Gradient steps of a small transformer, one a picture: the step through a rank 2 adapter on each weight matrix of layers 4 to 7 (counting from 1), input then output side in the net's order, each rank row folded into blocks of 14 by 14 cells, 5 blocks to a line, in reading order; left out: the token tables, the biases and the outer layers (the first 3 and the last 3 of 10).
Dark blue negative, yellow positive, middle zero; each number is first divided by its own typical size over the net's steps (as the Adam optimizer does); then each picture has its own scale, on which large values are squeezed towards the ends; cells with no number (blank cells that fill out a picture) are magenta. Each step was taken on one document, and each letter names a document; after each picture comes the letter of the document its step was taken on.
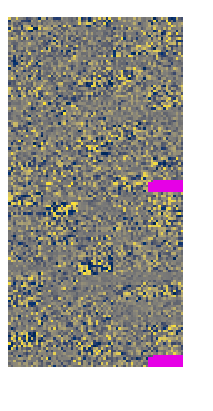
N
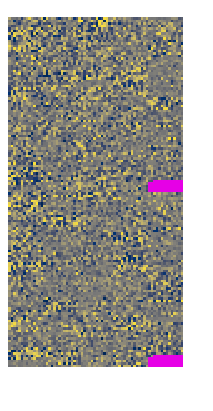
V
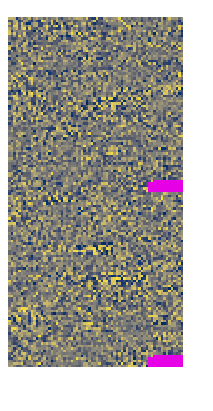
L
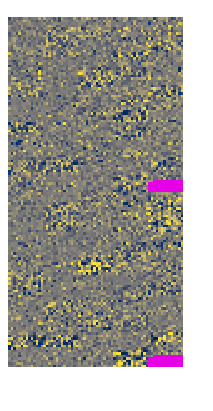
N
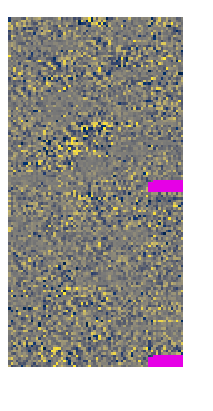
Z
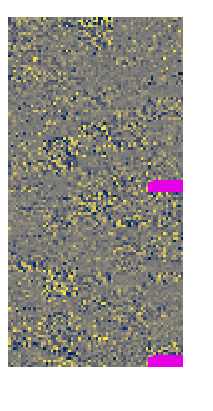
Z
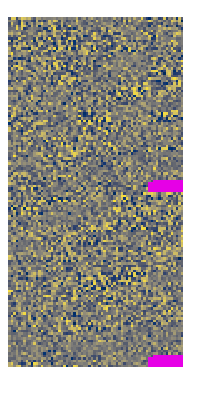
L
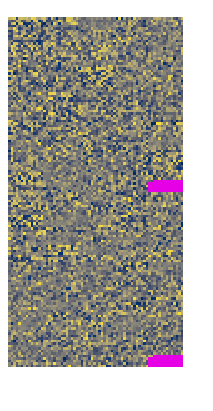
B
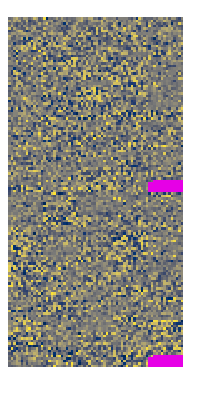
V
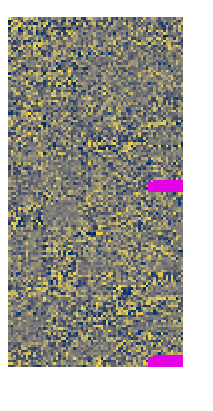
B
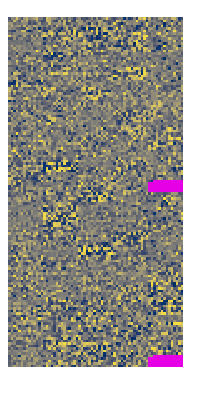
V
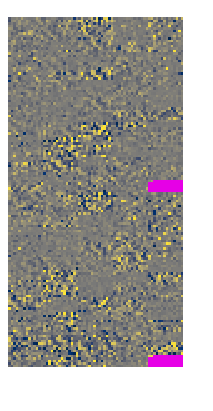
Z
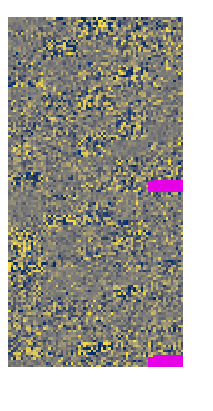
V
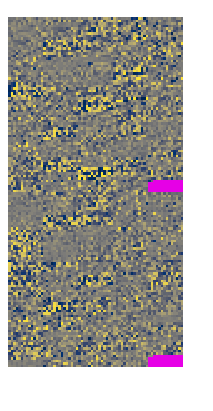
V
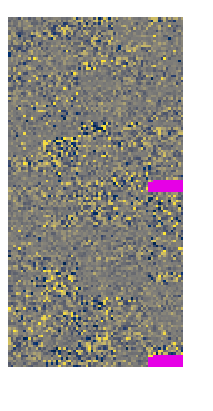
Z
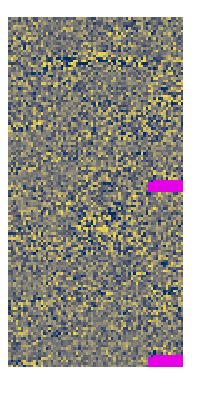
L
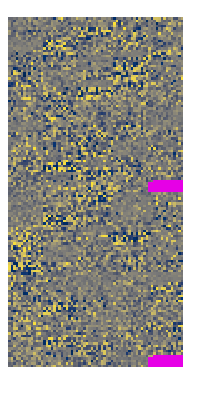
V
